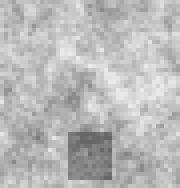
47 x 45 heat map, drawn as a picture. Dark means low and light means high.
Grain: blotchy. Odd patch: lower, in the bottom middle. Ninth with the highest average: middle right. Stripes: none. Average level on the scale: 70%.
